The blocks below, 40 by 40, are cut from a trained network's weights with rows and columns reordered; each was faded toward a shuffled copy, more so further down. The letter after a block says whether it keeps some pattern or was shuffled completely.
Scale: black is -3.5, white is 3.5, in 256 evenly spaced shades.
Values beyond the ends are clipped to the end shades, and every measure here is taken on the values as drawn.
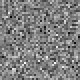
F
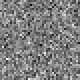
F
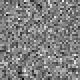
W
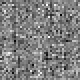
W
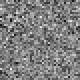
W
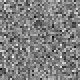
W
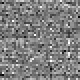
W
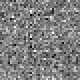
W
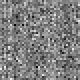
W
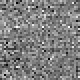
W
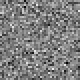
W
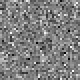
F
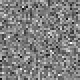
F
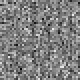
W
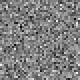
F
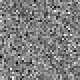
F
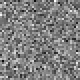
W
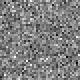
F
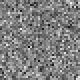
F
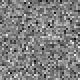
F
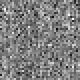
W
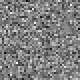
W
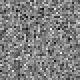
F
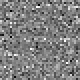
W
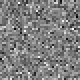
F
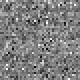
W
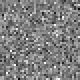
F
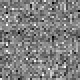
W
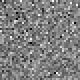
F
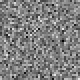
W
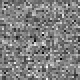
W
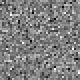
F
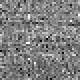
W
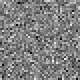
F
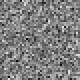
F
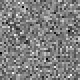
F
